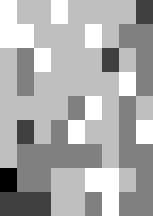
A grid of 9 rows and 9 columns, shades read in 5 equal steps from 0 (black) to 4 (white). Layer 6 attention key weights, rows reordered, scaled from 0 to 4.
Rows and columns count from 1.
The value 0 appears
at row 8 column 1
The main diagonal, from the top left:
4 4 4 3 2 3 3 3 2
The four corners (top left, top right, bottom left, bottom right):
4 1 1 2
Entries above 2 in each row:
8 7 6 7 7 6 2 5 3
